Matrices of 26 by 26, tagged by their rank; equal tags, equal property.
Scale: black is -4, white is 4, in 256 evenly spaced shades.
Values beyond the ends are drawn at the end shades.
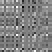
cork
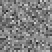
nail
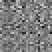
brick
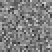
nail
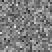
nail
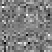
brick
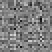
brick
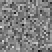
nail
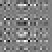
cork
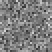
nail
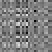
cork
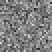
nail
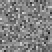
nail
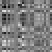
cork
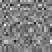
brick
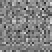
brick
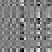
cork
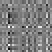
cork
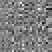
brick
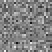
brick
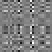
cork
